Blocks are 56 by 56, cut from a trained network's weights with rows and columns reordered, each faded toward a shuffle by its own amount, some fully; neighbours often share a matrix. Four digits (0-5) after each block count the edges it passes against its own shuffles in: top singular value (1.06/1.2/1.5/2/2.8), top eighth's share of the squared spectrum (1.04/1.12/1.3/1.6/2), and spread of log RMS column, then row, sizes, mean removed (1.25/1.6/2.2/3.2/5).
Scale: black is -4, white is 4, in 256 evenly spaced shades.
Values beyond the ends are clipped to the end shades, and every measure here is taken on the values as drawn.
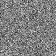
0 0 0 0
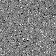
0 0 0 0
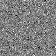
2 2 0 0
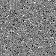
0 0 0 0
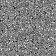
0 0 0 0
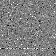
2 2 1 1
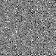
3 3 2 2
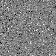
0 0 0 0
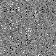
2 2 2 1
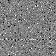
2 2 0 0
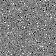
0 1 0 0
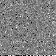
3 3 1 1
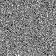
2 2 0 0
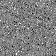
1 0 0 0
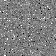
1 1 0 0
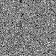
2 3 1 1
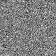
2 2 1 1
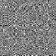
3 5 2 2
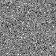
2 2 0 1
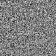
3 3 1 0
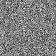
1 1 0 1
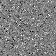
1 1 0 0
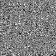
2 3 0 2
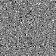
2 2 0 1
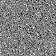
1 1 0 0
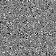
2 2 0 2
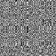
4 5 3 1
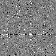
3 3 1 1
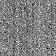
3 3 1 2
